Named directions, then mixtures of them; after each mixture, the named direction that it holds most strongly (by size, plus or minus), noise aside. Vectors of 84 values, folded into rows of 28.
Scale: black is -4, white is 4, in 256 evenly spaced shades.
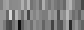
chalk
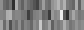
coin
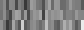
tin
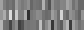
chalk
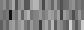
coin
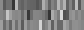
coin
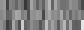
tin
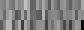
tin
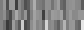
tin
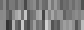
tin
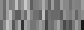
tin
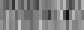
coin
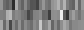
coin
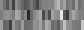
coin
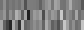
tin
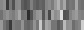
coin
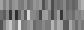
chalk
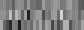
chalk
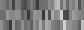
coin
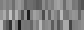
chalk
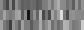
coin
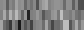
chalk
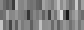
coin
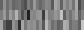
tin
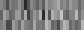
tin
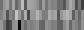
chalk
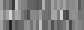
coin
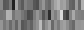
coin
